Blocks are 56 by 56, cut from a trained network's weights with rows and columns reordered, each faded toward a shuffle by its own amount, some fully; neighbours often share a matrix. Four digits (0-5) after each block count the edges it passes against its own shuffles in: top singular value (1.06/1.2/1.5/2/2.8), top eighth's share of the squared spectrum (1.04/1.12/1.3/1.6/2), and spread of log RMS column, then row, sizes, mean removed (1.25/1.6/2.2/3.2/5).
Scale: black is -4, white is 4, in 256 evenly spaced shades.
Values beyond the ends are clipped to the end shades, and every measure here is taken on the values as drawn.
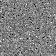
0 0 0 0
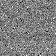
0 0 0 0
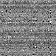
3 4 2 1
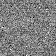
0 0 0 0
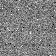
0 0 0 0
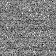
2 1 0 0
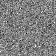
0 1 0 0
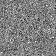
1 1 0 0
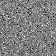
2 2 1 0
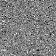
2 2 1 1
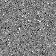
2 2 0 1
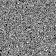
1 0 0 0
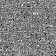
0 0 0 0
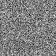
0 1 0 0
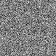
1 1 0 0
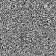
3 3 0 1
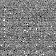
2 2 1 0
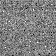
1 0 0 0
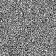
2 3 0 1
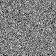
2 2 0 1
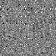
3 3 1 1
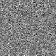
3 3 1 1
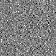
3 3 1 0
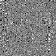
3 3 2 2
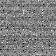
3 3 1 1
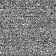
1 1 0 0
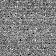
2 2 0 0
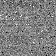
1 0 0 0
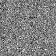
1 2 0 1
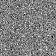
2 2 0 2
